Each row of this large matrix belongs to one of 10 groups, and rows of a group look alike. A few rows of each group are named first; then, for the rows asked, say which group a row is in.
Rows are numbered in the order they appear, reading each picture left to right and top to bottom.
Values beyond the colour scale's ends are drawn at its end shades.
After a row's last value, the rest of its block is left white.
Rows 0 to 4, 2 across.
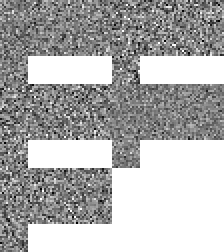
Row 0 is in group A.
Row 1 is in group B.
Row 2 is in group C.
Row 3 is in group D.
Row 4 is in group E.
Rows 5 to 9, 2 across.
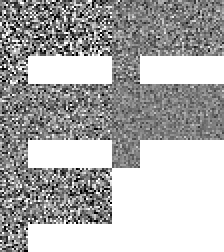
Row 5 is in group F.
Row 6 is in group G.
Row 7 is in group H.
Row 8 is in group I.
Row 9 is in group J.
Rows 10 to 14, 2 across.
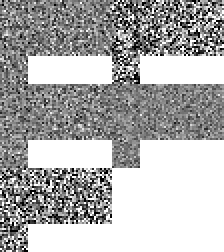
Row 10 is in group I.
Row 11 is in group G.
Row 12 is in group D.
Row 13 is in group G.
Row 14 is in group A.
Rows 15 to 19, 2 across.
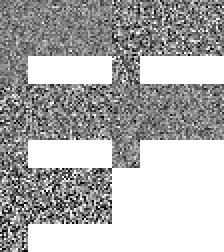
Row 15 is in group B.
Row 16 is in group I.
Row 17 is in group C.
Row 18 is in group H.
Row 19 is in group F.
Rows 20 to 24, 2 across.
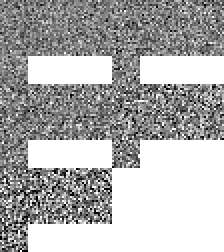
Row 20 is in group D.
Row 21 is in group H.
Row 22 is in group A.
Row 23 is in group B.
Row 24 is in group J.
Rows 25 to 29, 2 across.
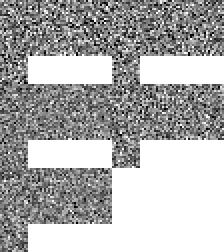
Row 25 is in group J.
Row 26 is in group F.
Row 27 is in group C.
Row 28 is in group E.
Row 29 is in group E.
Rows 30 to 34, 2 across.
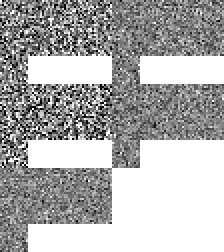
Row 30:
I
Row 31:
B
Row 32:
A
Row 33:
H
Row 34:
B
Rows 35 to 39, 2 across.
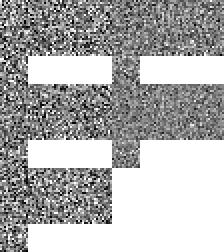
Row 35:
I
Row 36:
D
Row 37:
J
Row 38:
D
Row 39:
D
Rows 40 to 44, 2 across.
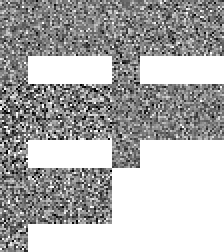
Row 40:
I
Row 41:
F
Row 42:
C
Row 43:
E
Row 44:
A
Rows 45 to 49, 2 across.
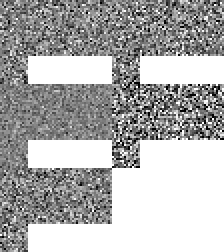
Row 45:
B
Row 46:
J
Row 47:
B
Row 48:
J
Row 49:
F
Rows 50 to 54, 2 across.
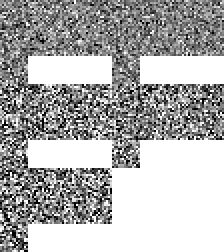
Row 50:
H
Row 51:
E
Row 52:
G
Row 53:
D
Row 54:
E
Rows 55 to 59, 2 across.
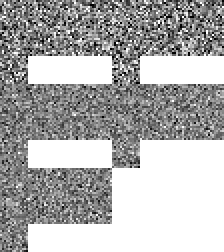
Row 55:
H
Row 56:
F
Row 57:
C
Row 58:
G
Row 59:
G
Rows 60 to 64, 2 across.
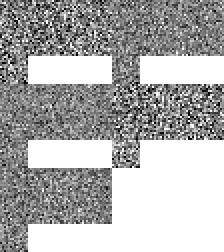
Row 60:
F
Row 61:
J
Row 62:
F
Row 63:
D
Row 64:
D
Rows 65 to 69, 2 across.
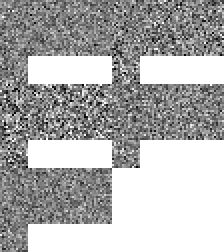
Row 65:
H
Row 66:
F
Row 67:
G
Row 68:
D
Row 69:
F
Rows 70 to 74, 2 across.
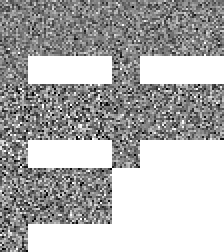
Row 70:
E
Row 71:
F
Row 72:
D
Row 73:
B
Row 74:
F
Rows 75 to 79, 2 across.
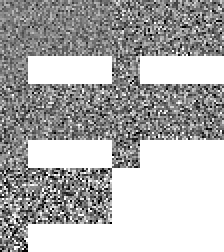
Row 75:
A
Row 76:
J
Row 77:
A
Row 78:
J
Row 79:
B
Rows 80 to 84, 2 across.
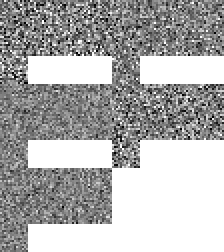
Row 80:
D
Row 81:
I
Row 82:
B
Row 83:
F
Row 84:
A
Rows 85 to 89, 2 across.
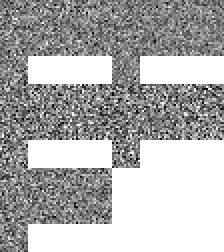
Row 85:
B
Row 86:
H
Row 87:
A
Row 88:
C
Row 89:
E
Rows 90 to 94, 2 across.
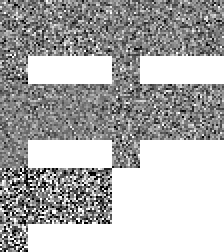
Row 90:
G
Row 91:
J
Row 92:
E
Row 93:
B
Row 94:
D
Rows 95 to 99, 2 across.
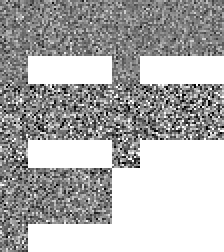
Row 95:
G
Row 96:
A
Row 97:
G
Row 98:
G
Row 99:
H
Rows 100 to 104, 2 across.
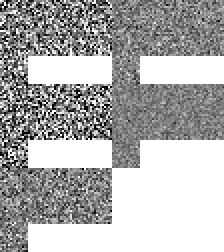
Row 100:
C
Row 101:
B
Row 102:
J
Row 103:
A
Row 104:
G
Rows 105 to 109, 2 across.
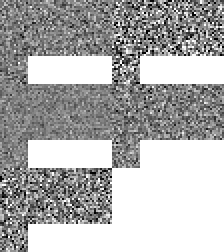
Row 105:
J
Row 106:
F
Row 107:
H
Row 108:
C
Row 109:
H
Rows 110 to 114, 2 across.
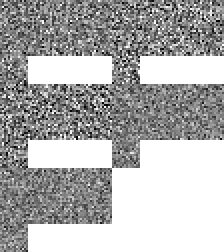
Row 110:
D
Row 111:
B
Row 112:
J
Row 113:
C
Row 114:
A
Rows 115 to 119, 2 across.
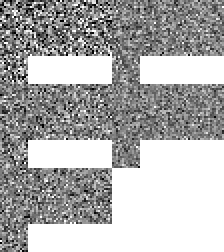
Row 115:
C
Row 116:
I
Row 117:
H
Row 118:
I
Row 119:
J
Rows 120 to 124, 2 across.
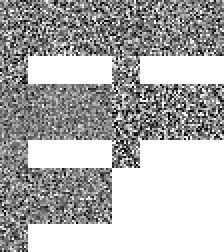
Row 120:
J
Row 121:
D
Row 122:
D
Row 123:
I
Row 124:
I
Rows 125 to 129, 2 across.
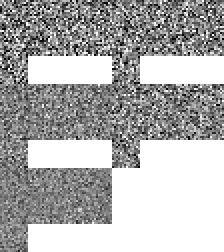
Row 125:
H
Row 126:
F
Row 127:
D
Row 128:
B
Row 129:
D
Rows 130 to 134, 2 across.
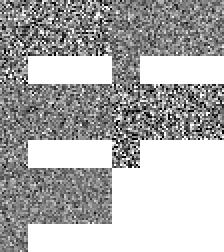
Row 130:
A
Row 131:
G
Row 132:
A
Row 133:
I
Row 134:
E
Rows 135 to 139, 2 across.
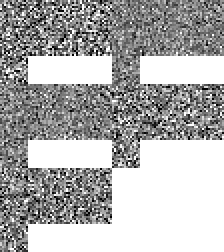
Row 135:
A
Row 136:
J
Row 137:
J
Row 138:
H
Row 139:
I
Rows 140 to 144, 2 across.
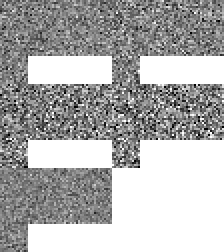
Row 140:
H
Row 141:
B
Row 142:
G
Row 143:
G
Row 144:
J
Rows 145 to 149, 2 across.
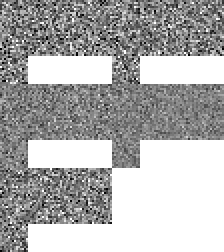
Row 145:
F
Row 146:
I
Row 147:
H
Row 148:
E
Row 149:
B
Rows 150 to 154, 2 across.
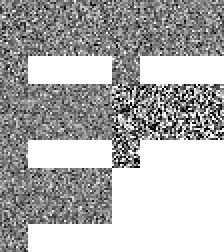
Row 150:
H
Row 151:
I
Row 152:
B
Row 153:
G
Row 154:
A
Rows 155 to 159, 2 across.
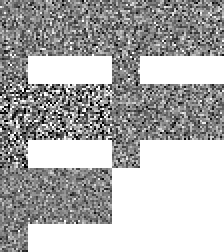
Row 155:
G
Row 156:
B
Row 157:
B
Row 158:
A
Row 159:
J
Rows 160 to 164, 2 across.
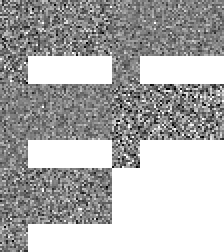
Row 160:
I
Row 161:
I
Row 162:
I
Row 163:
B
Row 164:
D
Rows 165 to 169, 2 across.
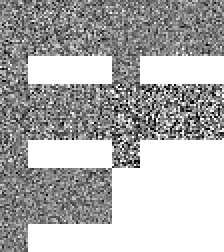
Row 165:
F
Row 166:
J
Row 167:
A
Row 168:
G
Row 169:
C
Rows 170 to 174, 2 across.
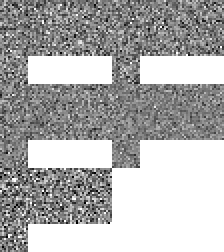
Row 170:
D
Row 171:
J
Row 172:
H
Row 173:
B
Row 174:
C
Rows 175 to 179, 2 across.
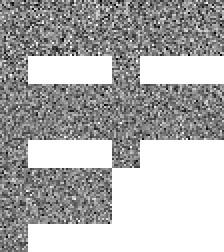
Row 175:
A
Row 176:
C
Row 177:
J
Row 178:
J
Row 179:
C
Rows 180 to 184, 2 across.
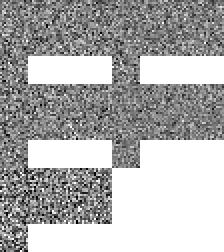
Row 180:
F
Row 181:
F
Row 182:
E
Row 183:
A
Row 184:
D
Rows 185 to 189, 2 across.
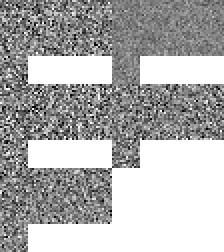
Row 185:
E
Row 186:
H
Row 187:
A
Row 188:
J
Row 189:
C
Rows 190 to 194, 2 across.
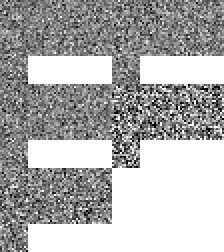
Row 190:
G
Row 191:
E
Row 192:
G
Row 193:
H
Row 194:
I
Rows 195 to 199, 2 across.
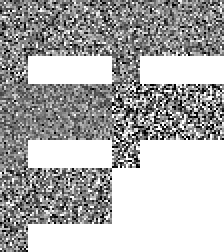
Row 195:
H
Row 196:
J
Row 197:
C
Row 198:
B
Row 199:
A
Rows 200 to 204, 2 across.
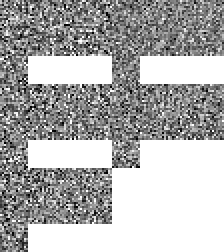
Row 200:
I
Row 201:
A
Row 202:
A
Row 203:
D
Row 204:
E
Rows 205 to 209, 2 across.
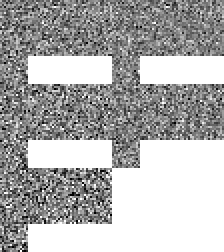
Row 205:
B
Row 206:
B
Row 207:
B
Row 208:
A
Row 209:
J
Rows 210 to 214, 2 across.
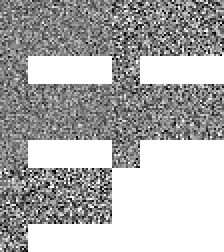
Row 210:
B
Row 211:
C
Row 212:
D
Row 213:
A
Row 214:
A
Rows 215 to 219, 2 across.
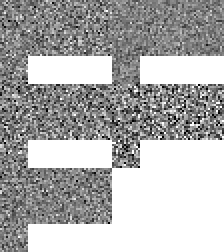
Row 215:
G
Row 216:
J
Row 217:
C
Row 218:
I
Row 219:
C
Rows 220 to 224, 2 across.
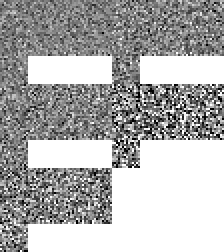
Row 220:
C
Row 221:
J
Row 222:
A
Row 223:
I
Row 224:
D
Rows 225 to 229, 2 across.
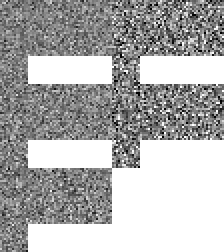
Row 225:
G
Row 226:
F
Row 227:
B
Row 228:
I
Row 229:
G
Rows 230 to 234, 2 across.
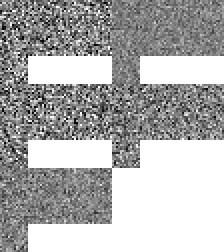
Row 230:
H
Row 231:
B
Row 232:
E
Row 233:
C
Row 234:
H
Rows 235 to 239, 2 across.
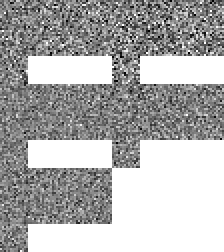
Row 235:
B
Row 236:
F
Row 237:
A
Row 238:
C
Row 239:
D
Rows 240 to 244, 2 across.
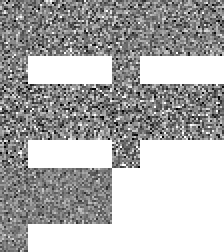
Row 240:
G
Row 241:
C
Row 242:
C
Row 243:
I
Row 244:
D
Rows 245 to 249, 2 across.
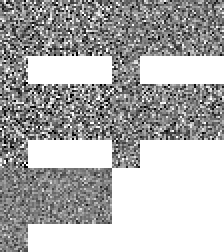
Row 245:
A
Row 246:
F
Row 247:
A
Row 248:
A
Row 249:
D
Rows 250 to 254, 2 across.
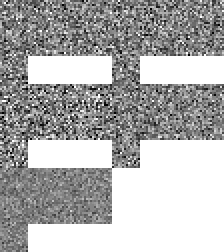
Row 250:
G
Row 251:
E
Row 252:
H
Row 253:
H
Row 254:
G
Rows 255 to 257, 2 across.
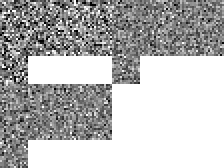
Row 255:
H
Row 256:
G
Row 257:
I
